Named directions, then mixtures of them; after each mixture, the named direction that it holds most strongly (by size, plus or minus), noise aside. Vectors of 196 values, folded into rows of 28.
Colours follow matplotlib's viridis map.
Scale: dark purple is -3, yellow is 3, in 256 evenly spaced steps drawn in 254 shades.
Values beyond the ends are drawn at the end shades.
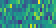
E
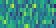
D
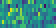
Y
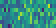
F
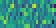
D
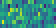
Y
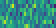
D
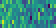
F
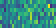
F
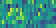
Y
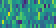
Y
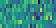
E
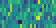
E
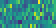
E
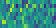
D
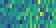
E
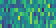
F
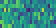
F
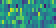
Y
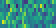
Y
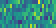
E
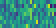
D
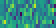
D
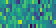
E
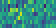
Y
